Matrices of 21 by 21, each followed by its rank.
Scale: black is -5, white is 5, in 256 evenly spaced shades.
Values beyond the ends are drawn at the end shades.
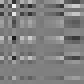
one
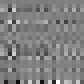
two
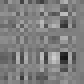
two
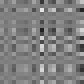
one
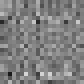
three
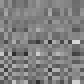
two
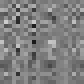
three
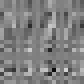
two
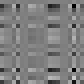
one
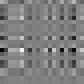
one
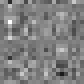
three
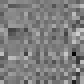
three
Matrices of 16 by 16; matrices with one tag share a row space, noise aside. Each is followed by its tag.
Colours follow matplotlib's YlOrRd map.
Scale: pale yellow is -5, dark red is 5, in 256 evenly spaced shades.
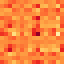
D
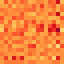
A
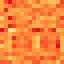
D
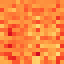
D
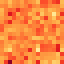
D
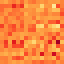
A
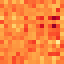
A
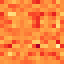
D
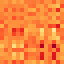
A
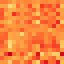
D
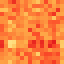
D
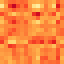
D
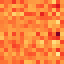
A
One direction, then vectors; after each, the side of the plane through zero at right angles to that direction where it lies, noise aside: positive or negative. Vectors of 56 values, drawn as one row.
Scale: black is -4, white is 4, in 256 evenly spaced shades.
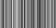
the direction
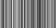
positive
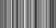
negative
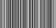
negative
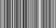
negative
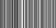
negative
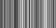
negative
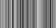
negative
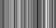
positive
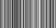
negative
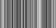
negative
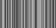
negative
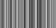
positive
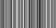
positive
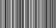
negative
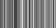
negative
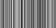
positive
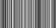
positive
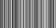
negative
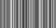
negative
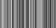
negative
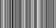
negative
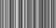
positive
